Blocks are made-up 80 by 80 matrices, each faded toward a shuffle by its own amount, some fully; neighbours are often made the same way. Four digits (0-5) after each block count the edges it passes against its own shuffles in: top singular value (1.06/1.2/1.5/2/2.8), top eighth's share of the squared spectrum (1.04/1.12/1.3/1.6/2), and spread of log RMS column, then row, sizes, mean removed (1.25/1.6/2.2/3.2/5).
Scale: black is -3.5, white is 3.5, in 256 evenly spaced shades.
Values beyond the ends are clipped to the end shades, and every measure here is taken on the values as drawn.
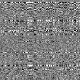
4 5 2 4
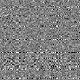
4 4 2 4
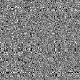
4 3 2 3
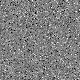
2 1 0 0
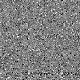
3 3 1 2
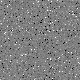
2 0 0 0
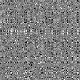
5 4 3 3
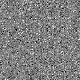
3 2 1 1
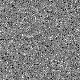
2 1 0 0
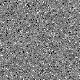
3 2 1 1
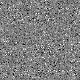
1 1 1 2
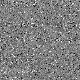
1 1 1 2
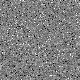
0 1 0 1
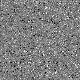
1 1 0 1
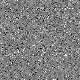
0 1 0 1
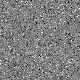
0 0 0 0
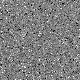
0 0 0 0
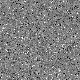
0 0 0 1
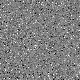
0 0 0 0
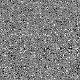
1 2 1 2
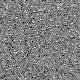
0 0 0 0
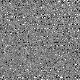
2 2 2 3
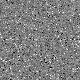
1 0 0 0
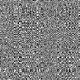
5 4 3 3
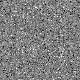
0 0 1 0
